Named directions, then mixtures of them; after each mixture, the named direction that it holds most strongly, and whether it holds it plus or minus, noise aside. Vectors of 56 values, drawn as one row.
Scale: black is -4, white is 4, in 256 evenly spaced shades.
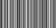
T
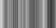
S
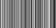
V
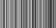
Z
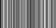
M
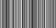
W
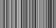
Z, plus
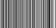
V, minus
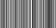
Z, plus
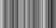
S, plus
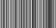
Z, plus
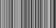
V, plus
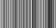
Z, plus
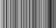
Z, plus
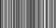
M, plus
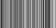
V, minus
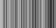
Z, plus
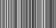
Z, plus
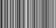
T, plus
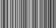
Z, plus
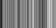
S, minus
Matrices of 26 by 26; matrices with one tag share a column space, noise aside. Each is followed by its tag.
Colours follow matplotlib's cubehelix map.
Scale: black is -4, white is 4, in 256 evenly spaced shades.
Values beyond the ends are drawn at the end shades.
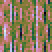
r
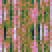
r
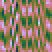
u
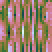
r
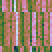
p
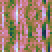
r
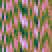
u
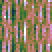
r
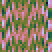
u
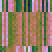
p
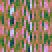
u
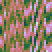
u
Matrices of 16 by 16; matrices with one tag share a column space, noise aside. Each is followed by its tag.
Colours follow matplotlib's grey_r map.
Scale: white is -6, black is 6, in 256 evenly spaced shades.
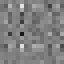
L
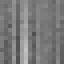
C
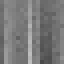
C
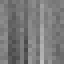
C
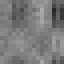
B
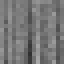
C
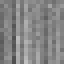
C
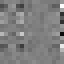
L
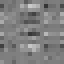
L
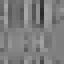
B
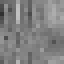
B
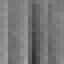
C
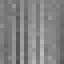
C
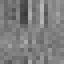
B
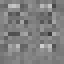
L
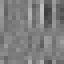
B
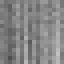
C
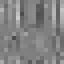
B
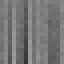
C
